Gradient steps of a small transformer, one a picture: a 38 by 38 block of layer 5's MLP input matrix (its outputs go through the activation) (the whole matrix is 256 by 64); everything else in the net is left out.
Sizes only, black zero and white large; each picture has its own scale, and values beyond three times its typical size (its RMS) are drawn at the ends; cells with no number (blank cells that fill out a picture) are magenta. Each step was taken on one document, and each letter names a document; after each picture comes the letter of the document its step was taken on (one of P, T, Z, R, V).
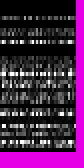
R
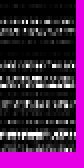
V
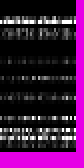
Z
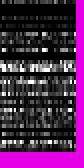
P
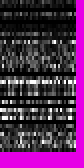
P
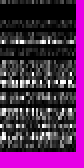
R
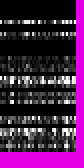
Z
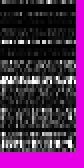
P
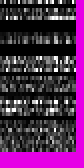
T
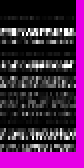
V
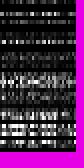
R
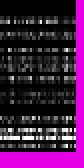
Z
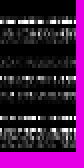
Z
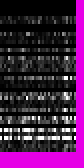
Z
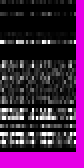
R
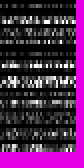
V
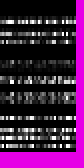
Z
